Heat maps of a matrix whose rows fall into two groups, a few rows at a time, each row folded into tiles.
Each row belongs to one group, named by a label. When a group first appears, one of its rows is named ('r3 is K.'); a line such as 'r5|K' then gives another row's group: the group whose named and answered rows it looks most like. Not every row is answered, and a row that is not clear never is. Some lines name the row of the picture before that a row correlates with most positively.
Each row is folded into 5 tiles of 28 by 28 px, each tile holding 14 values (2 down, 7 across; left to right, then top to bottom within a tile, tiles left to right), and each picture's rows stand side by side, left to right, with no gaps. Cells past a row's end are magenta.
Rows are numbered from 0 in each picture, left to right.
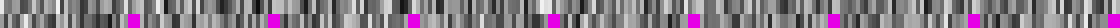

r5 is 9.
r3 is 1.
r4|9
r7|9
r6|9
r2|9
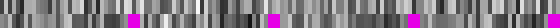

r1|9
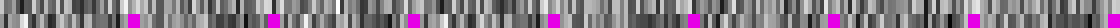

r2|9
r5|9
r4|1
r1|1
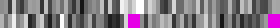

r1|9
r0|1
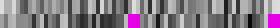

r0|1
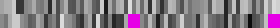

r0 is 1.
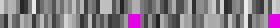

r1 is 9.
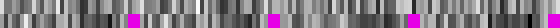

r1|9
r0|9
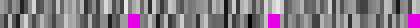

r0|9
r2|9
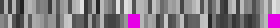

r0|1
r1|1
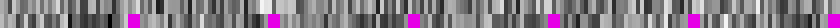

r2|1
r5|9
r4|9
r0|1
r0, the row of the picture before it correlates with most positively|1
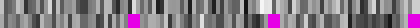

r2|1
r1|1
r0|9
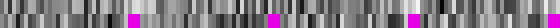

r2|1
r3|9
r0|1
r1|1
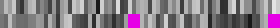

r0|1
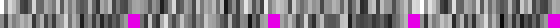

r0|9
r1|9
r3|9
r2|1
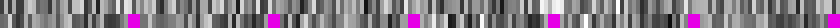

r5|1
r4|9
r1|1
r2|9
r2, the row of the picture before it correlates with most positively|1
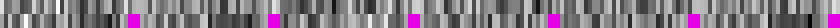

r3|9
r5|1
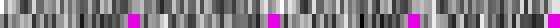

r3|1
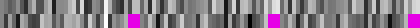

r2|1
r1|1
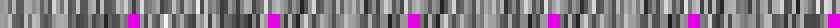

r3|9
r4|9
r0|1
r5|1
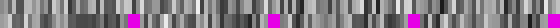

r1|9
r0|1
